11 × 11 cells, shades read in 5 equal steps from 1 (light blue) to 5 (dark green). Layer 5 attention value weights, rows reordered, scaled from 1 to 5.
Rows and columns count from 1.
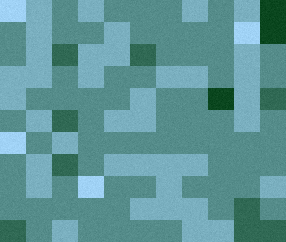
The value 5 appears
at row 1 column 11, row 2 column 11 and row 5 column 9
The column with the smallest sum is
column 2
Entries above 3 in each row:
1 1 2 0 2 1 0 1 0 1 3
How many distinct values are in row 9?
3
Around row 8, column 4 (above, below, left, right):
3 1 4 2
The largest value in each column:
4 3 4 3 3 4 3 3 5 4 5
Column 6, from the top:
3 3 4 3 2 2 3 2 3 2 3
